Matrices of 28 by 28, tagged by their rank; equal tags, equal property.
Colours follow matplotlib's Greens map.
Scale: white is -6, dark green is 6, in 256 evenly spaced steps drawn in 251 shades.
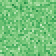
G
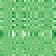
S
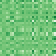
S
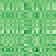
S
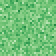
G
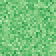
G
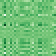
S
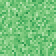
G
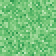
G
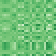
S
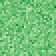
G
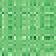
S
